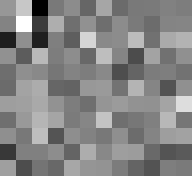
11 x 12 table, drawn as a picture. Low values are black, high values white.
Overall the values sit about 50% of the way up the scale. An odd patch, rougher than its surroundings, sits in the top left. Values change most from cell to cell in the top left. The halves do not mirror each other.
